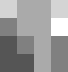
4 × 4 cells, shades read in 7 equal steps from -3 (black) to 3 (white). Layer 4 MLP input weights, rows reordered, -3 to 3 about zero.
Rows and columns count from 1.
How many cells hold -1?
3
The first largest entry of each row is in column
1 4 3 3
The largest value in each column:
2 1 1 3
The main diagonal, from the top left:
2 1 1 0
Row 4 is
-1 -1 1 0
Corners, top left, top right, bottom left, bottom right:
2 2 -1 0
